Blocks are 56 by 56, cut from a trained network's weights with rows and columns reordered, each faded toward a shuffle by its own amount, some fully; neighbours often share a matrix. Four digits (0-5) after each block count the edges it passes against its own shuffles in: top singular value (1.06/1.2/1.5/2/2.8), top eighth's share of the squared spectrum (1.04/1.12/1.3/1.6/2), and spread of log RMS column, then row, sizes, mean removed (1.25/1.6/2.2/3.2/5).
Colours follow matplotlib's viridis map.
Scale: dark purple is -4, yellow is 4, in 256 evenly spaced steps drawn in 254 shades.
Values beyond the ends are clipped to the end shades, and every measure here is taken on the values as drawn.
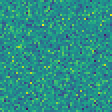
1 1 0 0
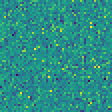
1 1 0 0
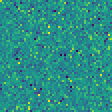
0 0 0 0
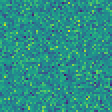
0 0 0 0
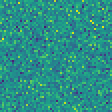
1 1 0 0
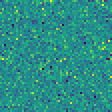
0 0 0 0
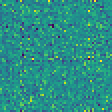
2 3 2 2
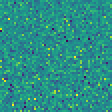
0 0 0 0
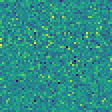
2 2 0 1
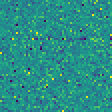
2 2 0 1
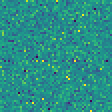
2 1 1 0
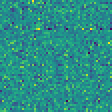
3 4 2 2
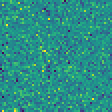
2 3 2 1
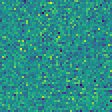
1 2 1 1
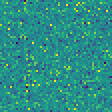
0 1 1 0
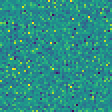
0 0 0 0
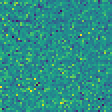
2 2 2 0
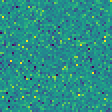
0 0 0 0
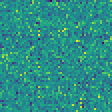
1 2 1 0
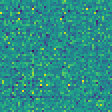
2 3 2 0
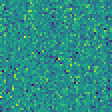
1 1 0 0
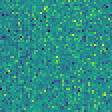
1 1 0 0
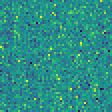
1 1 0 0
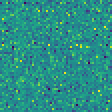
1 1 0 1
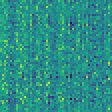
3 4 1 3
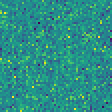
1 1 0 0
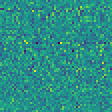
3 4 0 2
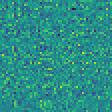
3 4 1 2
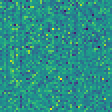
2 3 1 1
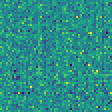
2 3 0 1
